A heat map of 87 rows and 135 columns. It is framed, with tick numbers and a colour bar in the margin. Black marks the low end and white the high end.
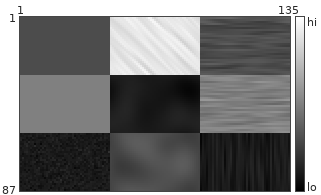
It is made of 3 by 3 panels. Panel 1,1: low, flat. Panel 1,2: very high, slanting down to the right, faint in contrast. Panel 1,3: low, streaked across, faint in contrast. Panel 2,1: middling, flat. Panel 2,2: very low, smooth, faint in contrast. Panel 2,3: middling, streaked across, faint in contrast. Panel 3,1: very low, fine-grained, faint in contrast. Panel 3,2: low, smooth, faint in contrast. Panel 3,3: very low, streaked downward, faint in contrast.
